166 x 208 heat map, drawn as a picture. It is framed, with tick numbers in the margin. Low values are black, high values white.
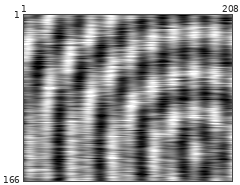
Rings: centred on the bottom right. Average level on the scale: 50%. Mirror symmetry: none. Stripes: upright, repeating 10 times. Slope: none.
